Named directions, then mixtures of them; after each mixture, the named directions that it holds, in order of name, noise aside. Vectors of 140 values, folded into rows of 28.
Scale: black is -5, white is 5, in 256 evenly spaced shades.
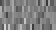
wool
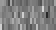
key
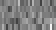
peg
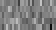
peg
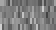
key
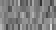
key, peg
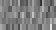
key, peg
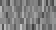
key, wool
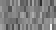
key, peg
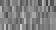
key, peg, wool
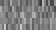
key, peg, wool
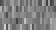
peg, wool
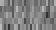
key, wool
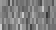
key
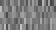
key, peg, wool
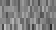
key, peg, wool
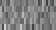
key, wool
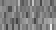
peg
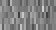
key, wool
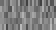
key, peg, wool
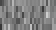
key, wool
